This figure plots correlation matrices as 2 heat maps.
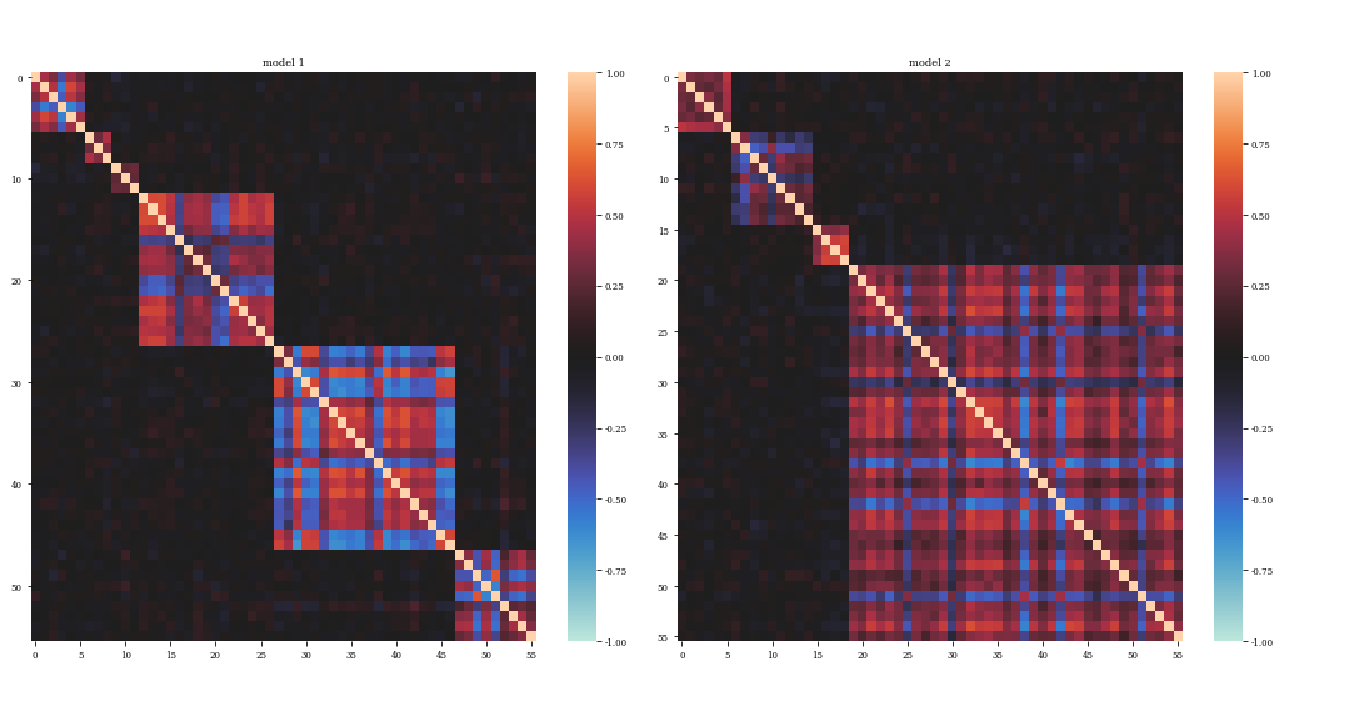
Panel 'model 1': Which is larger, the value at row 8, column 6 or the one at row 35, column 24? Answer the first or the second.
the first
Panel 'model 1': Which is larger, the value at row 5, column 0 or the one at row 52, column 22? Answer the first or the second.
the first
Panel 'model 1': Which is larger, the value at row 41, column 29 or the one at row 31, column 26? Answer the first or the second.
the first
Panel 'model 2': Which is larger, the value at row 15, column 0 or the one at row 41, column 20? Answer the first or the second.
the second
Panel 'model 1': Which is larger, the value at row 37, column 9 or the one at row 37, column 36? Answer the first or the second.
the second
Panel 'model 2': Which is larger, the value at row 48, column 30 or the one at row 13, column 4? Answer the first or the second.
the second
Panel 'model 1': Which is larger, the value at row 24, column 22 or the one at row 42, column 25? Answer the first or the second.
the first
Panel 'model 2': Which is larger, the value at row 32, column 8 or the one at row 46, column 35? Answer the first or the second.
the second
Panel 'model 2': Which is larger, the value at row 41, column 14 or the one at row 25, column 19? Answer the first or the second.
the first
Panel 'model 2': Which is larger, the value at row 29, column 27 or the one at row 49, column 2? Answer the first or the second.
the first
